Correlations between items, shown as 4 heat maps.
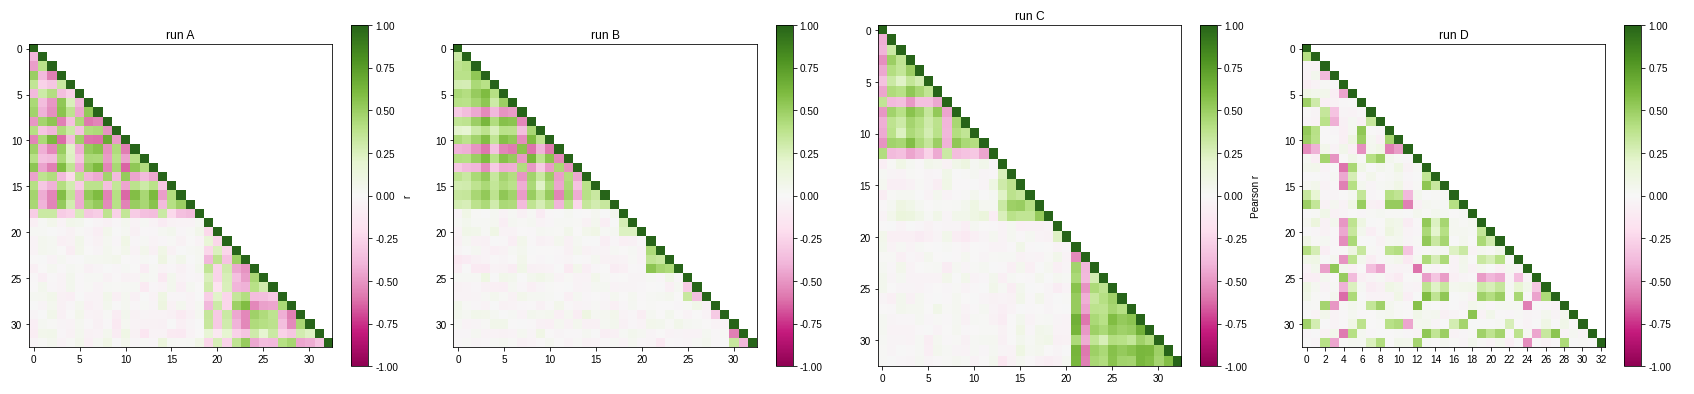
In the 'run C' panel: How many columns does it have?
33
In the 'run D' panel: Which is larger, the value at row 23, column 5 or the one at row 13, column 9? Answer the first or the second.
the first
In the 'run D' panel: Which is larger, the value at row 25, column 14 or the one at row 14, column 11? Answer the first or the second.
the second
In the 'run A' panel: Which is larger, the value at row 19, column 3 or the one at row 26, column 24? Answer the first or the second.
the second
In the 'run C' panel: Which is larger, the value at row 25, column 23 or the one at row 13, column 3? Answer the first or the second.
the first
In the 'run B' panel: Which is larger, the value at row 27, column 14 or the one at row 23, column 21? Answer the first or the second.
the second
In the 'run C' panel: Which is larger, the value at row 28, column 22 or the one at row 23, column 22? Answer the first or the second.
the second
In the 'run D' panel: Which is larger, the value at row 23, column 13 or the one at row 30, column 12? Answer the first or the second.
the first
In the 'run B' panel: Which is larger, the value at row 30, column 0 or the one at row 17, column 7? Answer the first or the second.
the first
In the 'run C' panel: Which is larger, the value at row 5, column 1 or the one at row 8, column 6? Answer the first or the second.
the second
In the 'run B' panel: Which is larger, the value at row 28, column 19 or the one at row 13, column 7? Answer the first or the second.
the second
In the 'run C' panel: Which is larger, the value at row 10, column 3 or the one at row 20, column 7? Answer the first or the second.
the first
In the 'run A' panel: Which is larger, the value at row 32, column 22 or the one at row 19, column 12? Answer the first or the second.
the first
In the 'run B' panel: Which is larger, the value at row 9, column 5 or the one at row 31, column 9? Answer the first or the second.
the first
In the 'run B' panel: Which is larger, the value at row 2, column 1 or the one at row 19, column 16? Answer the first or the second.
the first
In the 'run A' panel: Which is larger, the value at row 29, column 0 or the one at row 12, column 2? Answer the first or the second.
the first
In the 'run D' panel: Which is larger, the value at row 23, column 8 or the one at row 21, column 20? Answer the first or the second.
the second
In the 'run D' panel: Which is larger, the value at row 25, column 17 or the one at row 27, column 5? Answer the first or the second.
the second
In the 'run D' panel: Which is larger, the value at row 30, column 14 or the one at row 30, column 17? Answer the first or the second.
the second
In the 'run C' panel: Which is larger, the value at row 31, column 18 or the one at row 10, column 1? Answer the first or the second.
the second
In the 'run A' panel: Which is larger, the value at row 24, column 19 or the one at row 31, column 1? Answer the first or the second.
the first
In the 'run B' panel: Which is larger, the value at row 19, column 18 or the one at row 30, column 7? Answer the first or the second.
the first
